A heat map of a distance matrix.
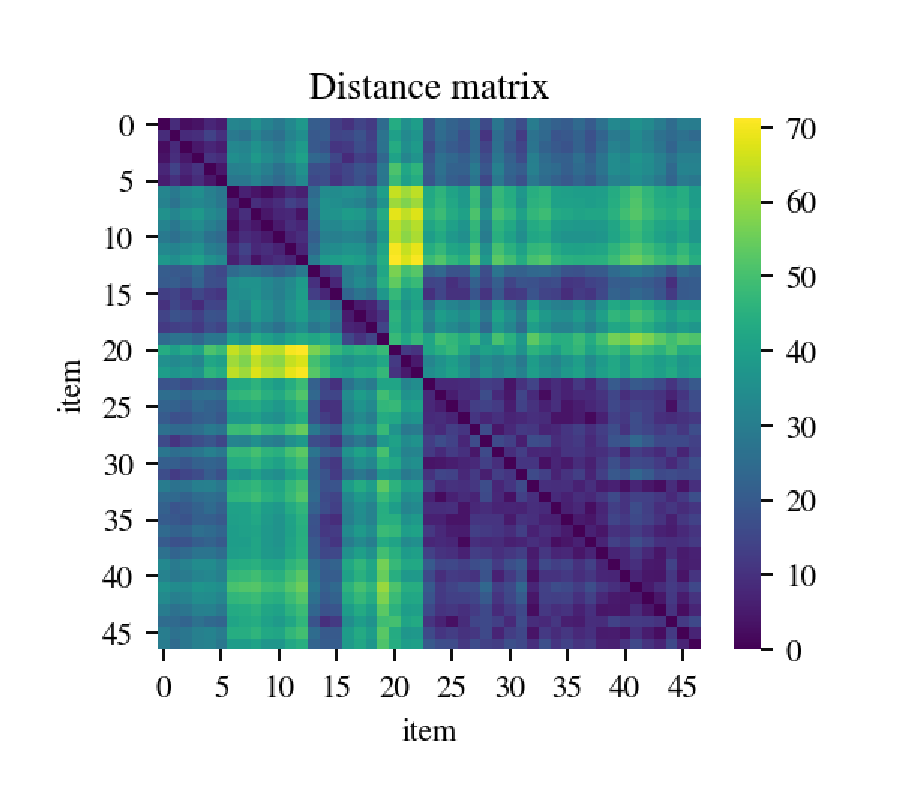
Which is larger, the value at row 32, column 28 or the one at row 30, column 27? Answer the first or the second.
the first
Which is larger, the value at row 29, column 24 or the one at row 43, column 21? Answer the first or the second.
the second
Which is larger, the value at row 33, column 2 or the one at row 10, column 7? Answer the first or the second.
the first
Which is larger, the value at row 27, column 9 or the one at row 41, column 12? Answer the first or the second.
the second
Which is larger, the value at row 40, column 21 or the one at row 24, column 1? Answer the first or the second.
the first
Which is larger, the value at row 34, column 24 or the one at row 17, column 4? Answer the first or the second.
the second
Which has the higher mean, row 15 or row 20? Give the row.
20
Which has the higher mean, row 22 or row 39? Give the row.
22
